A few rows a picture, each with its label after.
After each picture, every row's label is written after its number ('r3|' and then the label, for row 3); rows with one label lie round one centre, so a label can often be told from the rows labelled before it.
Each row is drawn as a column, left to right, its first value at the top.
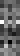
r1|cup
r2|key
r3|cup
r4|key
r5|cup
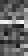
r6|cup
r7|cup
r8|cup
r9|cup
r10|cup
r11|cup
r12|key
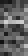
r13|cup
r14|cup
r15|cup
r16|cup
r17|cup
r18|cup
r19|key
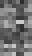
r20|key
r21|key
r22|key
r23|key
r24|cup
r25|cup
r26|key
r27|key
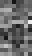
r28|key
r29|key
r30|key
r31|cup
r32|cup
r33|cup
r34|key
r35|cup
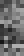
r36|cup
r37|key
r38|cup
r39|key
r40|key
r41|key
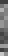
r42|key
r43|key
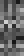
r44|key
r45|cup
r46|key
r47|cup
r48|key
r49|key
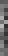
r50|key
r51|cup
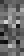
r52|cup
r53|cup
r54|key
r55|key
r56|cup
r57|key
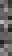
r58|cup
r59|key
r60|cup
